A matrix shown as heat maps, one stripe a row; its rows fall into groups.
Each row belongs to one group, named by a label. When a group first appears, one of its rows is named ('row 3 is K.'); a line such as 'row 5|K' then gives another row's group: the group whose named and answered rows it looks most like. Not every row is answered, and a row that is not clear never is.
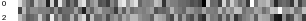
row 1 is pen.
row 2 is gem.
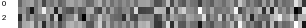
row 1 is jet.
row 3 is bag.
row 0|bag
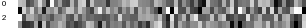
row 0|gem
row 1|bag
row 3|jet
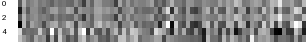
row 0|pen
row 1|bag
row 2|pen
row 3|bag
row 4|gem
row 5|gem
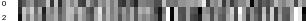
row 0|pen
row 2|bag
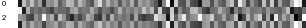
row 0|bag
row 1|jet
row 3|bag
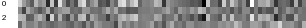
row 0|gem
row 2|gem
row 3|pen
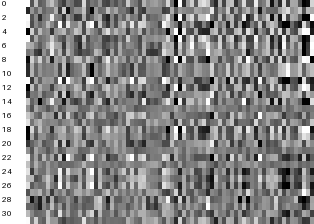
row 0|jet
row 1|pen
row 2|jet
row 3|gem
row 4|bag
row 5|jet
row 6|jet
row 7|jet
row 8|bag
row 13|pen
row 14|jet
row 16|gem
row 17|jet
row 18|bag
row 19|bag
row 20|pen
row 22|gem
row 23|jet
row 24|gem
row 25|gem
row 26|gem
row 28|jet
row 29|jet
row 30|gem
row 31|jet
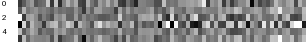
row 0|pen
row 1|pen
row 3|bag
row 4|jet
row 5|pen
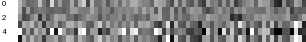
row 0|gem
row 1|jet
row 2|jet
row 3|bag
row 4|gem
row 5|bag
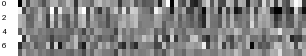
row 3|gem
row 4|pen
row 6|pen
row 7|pen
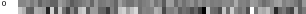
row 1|gem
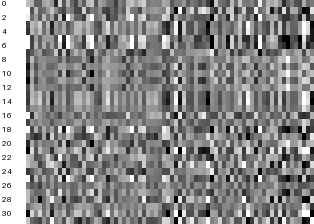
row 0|gem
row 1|jet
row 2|gem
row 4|bag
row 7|pen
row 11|bag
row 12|pen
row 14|bag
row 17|bag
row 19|jet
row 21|bag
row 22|gem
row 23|jet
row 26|jet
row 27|gem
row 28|jet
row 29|bag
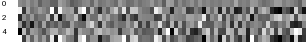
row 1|gem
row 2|pen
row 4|bag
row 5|gem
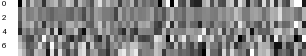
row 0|bag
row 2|pen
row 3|bag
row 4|pen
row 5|jet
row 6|gem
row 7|gem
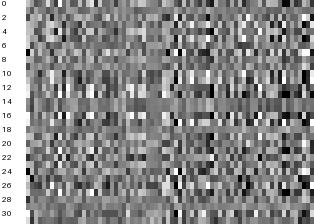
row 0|gem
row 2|bag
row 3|jet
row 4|gem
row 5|jet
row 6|jet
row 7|bag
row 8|gem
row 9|bag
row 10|jet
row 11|jet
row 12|gem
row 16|gem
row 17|jet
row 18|pen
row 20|bag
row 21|gem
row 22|pen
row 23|gem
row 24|bag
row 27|gem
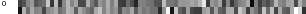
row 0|pen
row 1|bag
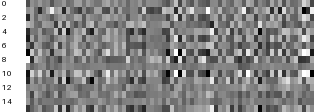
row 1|jet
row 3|gem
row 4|pen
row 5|bag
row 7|bag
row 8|jet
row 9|jet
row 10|bag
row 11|pen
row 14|jet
